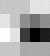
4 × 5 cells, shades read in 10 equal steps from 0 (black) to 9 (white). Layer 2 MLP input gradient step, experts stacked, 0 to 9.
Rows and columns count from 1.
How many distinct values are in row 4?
2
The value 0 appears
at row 3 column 4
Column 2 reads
7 7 8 7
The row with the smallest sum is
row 3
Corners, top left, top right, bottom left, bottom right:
7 8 7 6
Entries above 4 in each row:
5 4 2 5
